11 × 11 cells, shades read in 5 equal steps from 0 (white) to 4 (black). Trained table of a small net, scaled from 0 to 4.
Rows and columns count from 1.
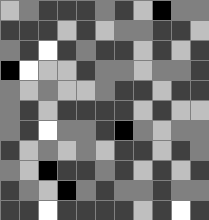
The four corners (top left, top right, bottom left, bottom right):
1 2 3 3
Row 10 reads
3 2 1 4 2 3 2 2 3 2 2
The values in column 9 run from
1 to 4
